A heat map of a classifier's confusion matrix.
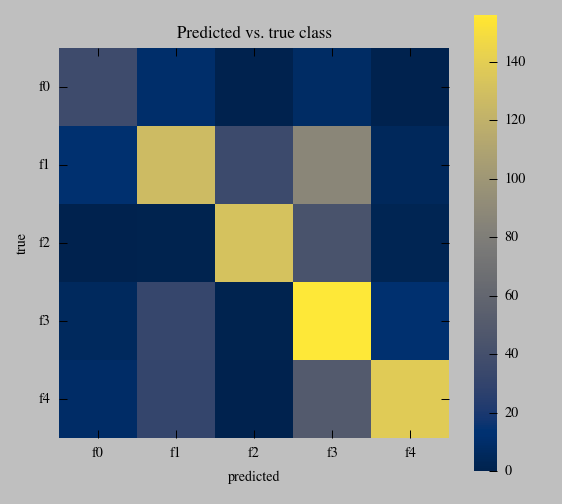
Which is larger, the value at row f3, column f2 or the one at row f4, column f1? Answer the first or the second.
the second
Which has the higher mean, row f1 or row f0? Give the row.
f1
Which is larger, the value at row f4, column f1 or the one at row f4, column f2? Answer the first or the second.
the first
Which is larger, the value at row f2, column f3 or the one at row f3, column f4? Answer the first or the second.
the first
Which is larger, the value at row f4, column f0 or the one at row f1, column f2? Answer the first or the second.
the second
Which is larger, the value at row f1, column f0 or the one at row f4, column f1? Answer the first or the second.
the second
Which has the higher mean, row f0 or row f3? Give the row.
f3
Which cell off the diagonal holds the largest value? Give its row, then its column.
f1, f3
